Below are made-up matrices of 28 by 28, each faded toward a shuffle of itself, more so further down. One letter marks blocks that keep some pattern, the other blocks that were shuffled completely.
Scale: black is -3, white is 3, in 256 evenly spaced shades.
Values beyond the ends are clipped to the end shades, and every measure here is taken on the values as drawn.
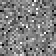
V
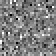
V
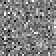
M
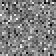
M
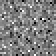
V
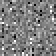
M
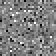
M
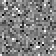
V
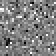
M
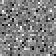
V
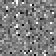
V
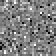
V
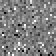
V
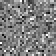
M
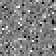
V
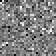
V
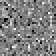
M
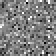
M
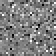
M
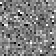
V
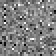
M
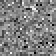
V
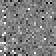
M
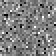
V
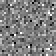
V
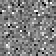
V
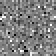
V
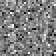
M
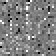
M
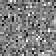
V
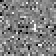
M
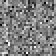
M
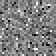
M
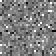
V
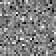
M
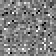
M
